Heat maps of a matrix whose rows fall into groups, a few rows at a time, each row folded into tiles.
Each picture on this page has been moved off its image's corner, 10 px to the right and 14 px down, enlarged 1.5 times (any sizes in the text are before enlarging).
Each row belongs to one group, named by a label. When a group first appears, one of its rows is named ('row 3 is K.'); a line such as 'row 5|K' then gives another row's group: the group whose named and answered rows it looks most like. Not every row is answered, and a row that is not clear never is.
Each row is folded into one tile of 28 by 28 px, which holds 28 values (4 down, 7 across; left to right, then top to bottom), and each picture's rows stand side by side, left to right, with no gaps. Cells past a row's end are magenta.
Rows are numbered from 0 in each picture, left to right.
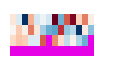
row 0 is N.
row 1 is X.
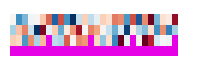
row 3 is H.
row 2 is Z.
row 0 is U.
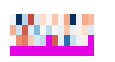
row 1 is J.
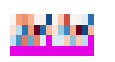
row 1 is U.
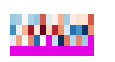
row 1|Z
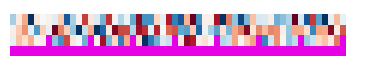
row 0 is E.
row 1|Z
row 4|H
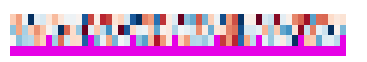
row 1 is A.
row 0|J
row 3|E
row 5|H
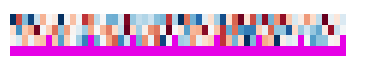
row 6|X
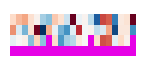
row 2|H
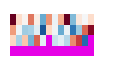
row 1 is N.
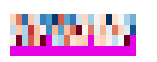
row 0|N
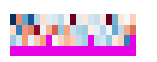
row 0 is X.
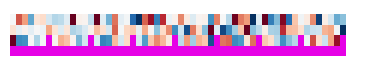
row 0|J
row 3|E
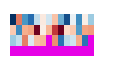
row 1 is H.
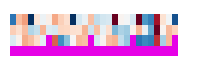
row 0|E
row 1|J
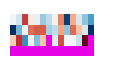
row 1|N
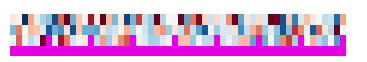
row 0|N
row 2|N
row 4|X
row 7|A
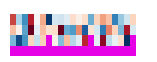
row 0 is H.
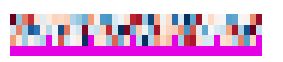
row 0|X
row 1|A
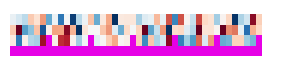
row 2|E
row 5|Z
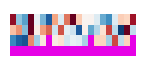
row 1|X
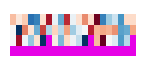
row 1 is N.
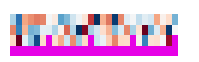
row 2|E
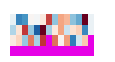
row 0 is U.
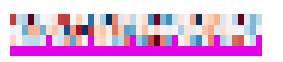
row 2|N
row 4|J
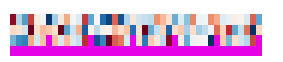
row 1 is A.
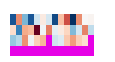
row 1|E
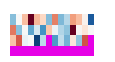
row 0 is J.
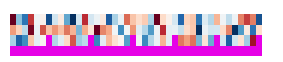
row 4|H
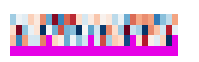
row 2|A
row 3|A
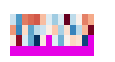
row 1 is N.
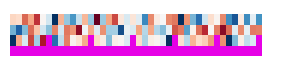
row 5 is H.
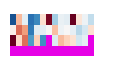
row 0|H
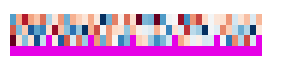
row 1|Z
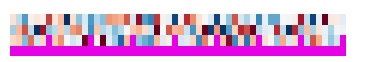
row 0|U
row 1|N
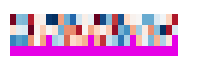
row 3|U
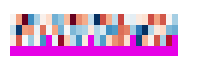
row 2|E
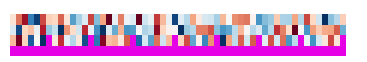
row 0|A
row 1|A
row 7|J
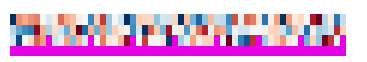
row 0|E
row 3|A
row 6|E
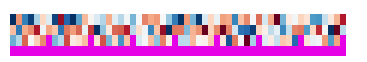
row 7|U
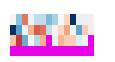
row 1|E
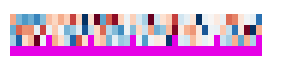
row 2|X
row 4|E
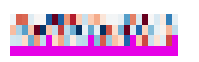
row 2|A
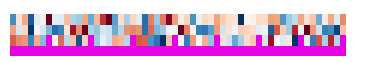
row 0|H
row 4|Z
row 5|J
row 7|Z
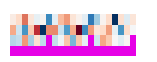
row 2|E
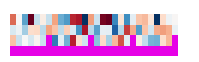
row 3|J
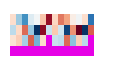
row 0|U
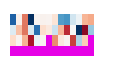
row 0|E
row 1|U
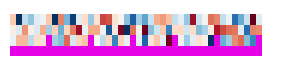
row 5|Z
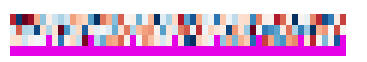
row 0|X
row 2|E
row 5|A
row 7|A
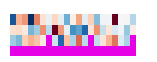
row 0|E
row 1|Z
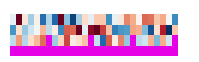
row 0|N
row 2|Z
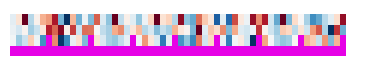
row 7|U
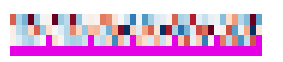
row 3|U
